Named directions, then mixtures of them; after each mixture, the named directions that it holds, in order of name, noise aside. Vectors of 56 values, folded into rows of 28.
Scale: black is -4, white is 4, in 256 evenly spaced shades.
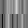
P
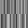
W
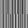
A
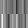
P, W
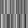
W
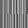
A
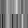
P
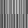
A, P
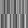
W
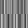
A, W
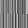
A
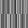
A, W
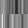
P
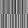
A, W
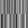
W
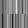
A, P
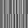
A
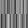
W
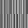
A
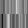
P, W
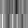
P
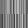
A, P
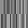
W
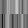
P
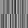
A, W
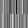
A, P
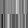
P, W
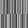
A, W
